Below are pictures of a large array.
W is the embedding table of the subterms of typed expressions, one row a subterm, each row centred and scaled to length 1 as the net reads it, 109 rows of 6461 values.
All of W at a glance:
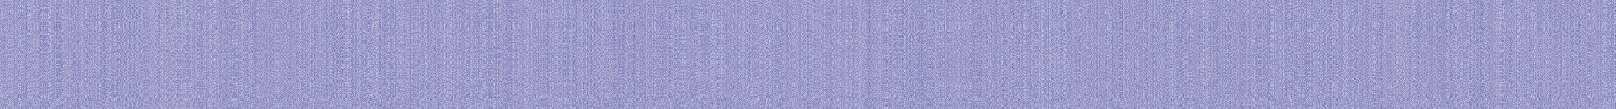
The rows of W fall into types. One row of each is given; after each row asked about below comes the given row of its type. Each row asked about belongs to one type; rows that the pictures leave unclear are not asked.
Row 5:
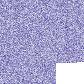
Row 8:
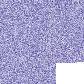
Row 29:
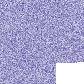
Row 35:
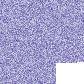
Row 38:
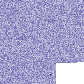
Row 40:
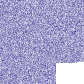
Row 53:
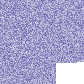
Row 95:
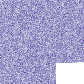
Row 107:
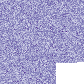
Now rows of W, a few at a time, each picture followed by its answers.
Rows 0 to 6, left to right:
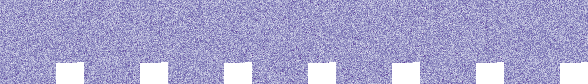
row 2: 40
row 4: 40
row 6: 35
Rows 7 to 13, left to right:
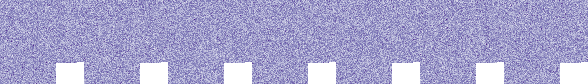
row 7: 38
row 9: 5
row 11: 35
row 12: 8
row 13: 29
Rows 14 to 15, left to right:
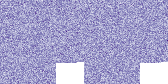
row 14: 8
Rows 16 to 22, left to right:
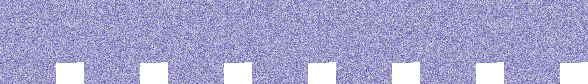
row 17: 95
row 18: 95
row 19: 53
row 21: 38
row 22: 5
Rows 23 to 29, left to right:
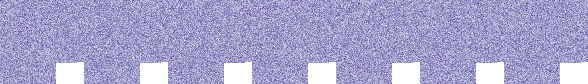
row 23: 5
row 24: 53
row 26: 5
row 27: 29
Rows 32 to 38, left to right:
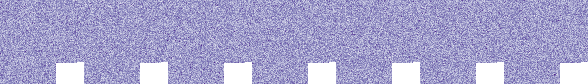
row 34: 38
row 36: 53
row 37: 53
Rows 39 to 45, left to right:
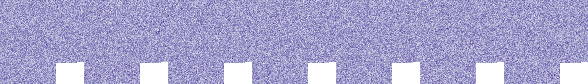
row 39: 35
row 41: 53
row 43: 40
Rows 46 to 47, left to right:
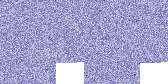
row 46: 5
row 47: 38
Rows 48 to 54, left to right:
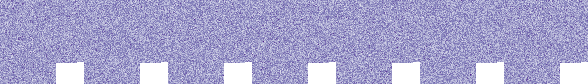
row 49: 35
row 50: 95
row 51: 38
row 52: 8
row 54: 35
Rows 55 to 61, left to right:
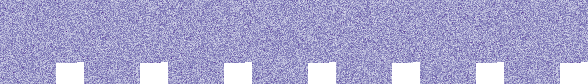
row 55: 29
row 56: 53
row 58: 35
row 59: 40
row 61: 53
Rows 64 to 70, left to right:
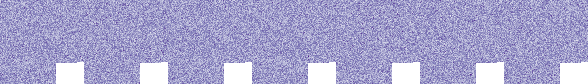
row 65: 95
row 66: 35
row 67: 35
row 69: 38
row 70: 53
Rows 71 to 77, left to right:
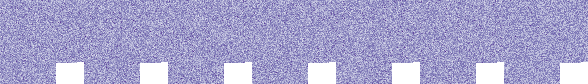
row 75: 8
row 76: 38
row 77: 40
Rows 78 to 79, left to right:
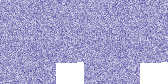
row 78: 35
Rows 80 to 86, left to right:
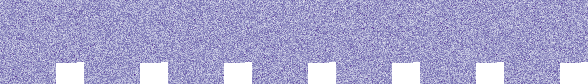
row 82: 95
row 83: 40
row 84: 107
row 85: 5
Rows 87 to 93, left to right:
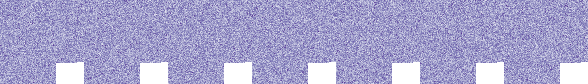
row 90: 40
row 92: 35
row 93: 5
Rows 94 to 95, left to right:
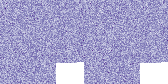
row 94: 95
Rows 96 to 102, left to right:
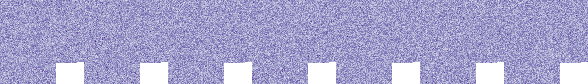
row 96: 8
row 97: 29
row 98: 40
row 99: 40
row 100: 40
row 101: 95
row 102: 5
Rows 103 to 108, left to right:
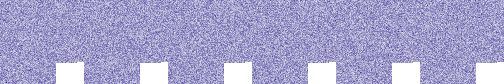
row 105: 53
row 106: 53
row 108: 29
